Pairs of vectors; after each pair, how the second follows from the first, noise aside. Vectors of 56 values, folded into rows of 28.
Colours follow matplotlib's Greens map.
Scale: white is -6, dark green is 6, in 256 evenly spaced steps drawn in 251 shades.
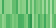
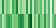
scaled up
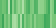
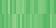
shrunk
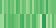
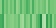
negated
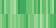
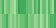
copied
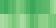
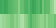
copied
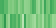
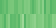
shrunk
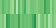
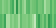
negated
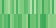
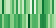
scaled up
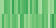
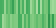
sign-scrambled
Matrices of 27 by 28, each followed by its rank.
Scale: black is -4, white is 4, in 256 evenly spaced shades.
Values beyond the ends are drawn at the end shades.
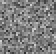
full rank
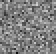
full rank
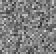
full rank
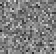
full rank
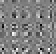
three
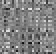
three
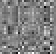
three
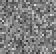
full rank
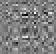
three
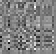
three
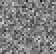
full rank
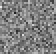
full rank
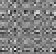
three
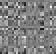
three
